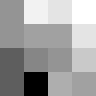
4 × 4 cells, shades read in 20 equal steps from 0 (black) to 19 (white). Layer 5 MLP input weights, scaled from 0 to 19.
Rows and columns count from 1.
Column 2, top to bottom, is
18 12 10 0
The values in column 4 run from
12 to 19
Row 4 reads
7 0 13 12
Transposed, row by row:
11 11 7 7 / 18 12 10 0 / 17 12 11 13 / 19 17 15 12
